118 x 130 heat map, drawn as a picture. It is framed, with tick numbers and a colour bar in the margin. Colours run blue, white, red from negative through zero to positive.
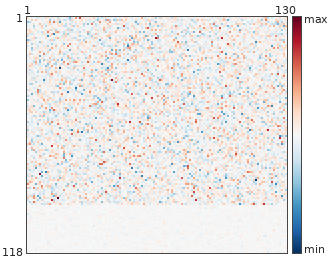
Mirror symmetry: none. Grain: fine. Stripes: none. Slope: none. Odd rows or columns: none. Seam: horizontal, 80% of the way down, the bottom part calmer.
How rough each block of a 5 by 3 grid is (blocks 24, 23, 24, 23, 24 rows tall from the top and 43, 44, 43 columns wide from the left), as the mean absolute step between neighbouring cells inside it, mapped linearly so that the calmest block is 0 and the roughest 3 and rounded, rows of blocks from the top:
333
333
333
333
000
